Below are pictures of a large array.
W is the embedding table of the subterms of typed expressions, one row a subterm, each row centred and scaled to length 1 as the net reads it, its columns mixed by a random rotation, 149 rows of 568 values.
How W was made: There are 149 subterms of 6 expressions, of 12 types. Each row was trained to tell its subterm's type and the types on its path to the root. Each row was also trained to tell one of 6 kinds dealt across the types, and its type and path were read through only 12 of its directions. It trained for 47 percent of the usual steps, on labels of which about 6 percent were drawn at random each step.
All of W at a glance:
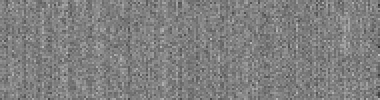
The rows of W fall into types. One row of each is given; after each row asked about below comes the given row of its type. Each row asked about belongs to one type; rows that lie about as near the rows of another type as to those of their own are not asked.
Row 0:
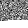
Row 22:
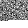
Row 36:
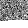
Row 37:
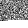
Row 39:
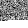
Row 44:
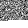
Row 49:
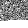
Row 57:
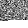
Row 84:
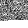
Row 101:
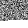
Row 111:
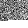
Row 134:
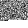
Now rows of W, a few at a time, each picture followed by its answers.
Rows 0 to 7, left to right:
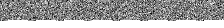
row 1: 22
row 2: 39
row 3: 84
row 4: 44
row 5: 111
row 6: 22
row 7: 44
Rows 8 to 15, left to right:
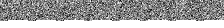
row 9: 84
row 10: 22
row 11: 101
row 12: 49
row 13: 0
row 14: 44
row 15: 49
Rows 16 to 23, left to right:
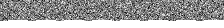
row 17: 111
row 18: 37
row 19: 44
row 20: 37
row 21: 134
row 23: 37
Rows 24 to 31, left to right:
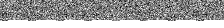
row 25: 111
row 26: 39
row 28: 49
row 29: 101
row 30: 49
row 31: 39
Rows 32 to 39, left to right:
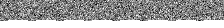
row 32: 134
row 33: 111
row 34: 36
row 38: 111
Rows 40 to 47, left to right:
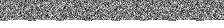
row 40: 44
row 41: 134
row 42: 0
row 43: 84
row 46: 36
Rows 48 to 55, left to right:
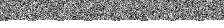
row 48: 22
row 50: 57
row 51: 22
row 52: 37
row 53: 36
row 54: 0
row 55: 39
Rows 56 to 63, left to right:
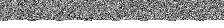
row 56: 39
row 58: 37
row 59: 22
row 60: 0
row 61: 49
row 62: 36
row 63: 49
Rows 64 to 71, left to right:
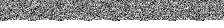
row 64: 0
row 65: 37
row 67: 39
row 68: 36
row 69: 111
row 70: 36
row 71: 36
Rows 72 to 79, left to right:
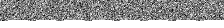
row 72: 37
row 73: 44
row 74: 0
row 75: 44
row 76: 39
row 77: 111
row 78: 134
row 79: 37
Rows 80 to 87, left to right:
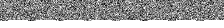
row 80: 44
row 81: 37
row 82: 101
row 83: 0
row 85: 57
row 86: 49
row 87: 111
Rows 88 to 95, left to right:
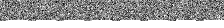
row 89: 84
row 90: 57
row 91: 101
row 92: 84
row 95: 49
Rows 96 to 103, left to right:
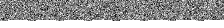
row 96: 101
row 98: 84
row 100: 36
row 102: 39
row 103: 57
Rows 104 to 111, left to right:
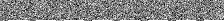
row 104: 22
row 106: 0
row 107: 44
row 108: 57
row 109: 84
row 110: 22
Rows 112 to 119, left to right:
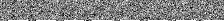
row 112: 111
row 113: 36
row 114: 22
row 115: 39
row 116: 39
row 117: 111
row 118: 44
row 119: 37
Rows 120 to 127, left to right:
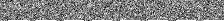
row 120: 84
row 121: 0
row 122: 101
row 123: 0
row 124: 134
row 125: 44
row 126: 84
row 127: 0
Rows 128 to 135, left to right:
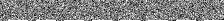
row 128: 39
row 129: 49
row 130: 49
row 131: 39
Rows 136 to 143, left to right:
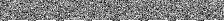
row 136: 57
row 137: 22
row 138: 44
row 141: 22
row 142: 134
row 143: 134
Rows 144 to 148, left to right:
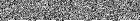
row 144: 111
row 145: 84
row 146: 111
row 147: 0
